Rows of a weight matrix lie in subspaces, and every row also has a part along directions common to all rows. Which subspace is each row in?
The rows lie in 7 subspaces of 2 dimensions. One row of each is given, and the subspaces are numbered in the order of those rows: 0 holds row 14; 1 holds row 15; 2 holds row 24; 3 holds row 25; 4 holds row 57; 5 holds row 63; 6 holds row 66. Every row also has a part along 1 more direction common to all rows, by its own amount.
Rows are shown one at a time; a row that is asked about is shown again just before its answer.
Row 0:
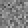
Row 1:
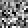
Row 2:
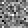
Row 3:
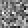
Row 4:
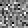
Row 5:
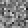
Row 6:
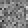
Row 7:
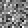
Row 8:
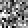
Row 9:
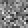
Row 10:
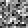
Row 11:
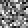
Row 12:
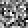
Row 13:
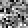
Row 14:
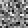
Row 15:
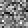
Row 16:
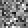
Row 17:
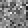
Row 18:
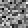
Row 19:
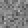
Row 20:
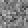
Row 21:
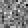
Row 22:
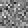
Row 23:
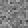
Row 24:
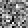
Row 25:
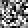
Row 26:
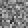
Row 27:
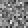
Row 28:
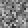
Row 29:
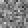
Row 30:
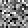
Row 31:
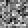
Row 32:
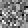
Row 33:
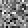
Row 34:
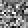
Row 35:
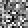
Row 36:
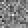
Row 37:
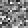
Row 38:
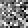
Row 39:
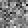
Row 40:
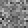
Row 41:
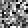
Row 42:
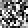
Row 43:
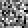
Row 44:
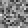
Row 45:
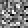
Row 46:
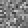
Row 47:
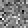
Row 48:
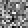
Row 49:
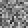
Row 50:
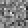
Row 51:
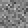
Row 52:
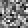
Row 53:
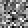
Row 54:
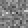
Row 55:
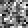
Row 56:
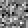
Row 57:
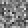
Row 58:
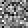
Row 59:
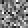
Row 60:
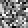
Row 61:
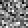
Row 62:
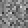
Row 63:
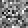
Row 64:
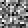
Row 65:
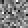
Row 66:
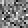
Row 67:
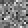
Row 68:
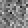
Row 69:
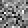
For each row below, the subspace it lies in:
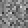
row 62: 4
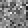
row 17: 4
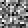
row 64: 1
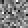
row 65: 6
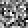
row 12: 4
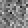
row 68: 4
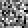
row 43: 2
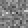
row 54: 1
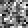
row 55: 6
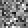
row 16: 0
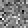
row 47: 5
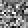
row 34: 5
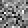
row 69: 5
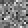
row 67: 6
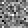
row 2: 1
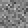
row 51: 3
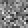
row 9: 6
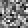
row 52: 3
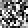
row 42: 4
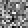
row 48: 2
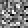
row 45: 0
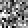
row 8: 3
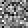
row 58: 1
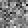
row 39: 4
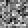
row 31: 1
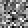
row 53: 2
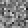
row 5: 4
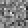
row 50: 4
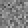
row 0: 2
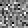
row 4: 3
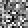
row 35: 2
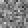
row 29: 6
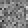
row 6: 4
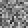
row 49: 2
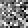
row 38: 2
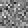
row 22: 3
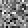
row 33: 0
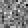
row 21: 6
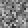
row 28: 0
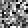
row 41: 6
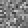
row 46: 5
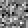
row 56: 1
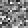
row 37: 5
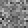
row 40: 5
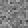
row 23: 5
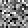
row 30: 0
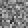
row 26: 2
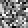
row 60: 0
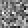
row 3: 2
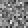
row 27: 2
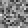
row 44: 3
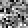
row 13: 3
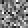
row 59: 6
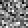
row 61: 0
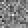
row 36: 1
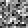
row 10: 1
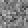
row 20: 6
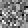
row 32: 4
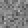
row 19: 6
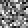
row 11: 0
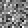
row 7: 2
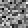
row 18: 5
